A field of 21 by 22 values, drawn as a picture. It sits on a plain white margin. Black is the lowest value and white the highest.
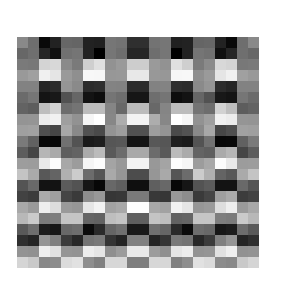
Mirror symmetry: left to right. Stripes: horizontal, repeating 5 times. Slope: none.
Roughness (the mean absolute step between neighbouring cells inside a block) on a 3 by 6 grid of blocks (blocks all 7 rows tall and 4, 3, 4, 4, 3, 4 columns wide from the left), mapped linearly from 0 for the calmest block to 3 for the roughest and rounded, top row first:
0 0 1 1 0 0 | 1 1 2 2 1 1 | 2 2 3 3 2 2
